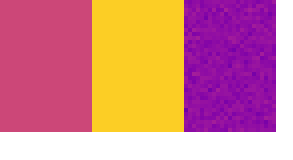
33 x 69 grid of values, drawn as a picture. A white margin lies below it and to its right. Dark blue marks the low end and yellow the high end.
It is made of 1 by 3 panels. Panel 1,1: middling, flat. Panel 1,2: very high, flat. Panel 1,3: low, fine-grained, faint in contrast.
